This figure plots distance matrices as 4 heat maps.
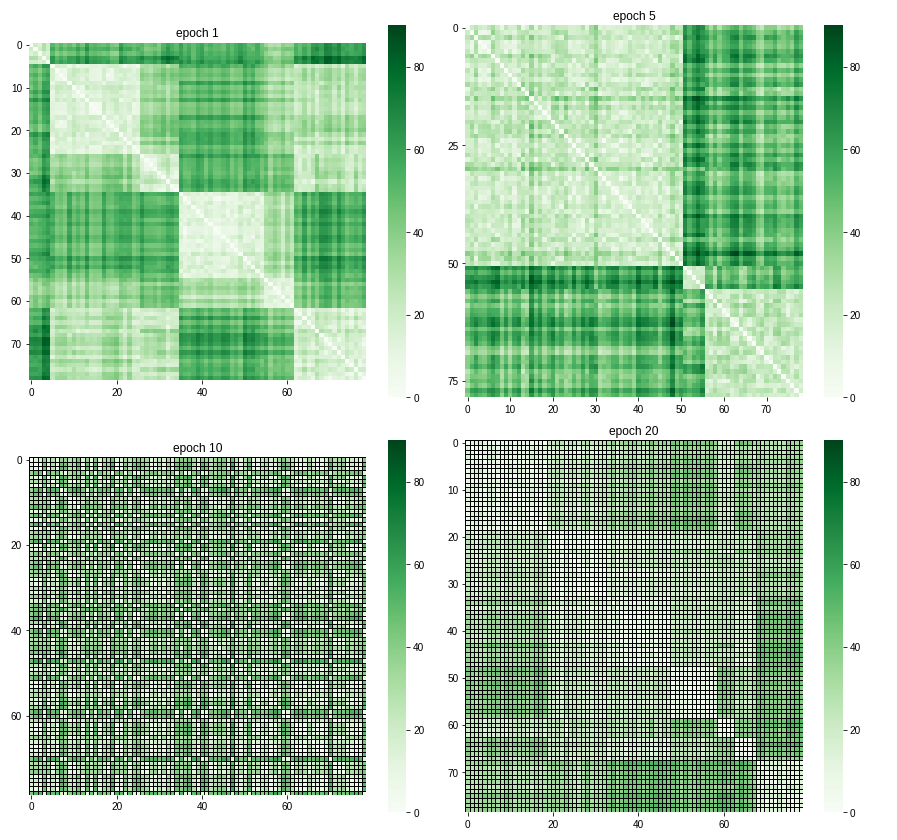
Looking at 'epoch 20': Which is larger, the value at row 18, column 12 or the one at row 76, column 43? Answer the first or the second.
the second
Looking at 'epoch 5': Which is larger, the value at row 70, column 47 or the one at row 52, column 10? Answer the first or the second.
the first
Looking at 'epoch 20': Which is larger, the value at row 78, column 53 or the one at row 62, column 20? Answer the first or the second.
the first
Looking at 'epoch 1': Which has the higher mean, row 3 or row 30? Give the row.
3
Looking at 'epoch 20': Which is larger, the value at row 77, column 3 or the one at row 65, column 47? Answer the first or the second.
the first
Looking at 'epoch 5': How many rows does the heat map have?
79
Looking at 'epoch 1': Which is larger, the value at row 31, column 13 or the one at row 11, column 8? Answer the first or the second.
the first
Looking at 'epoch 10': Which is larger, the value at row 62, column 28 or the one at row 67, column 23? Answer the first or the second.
the second
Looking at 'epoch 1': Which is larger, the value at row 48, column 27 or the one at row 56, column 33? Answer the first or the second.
the first
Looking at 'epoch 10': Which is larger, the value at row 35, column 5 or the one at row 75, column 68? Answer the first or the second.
the first
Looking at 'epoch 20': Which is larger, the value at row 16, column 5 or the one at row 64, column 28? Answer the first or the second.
the second
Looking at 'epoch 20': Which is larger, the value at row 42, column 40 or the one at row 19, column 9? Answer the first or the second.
the second
